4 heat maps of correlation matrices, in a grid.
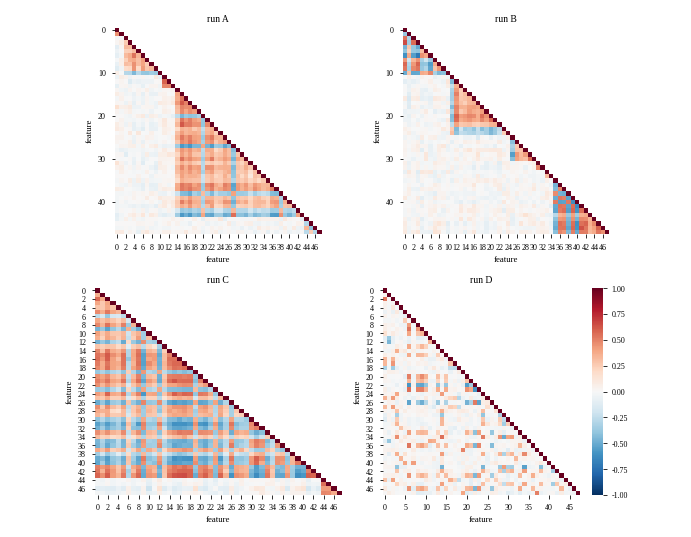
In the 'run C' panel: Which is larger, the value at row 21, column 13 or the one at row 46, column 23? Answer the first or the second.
the first
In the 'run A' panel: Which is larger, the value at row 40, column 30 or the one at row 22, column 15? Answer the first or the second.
the second
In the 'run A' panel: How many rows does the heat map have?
48
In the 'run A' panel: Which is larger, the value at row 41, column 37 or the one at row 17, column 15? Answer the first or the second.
the second
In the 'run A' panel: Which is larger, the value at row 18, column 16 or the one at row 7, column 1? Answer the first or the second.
the first
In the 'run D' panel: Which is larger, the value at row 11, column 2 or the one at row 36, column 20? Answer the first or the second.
the second
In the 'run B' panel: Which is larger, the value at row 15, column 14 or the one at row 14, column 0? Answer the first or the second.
the first
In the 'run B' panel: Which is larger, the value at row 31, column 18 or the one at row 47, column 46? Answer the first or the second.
the second
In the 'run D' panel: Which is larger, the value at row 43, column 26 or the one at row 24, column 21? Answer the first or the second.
the second
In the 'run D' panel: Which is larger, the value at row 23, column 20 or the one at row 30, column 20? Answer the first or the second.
the first
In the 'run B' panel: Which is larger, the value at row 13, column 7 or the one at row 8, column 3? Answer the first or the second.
the second
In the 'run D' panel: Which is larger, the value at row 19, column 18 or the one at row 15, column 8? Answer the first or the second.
the second
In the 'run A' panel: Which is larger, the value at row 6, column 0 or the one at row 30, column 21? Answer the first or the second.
the second
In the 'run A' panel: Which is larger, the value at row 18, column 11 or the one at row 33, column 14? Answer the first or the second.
the second
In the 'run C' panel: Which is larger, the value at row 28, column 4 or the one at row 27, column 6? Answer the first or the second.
the first
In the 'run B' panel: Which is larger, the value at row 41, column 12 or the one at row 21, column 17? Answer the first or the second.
the second
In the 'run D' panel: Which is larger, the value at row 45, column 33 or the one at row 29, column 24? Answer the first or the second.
the first
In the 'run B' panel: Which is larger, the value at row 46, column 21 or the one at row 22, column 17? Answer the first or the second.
the second
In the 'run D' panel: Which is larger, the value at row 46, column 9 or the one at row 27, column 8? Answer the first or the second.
the first
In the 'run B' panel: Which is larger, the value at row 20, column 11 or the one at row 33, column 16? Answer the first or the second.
the second
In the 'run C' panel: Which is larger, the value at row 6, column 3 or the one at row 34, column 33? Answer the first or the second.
the second
